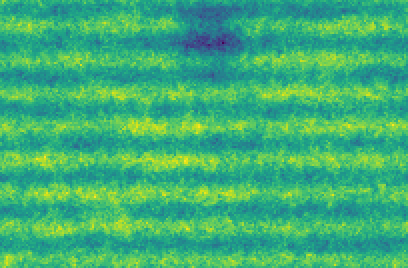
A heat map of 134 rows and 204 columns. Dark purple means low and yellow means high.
A single dip lies in the top middle. The top middle is the ninth with the lowest average. Stripes running across repeat 8 times from top to bottom. There is no seam.
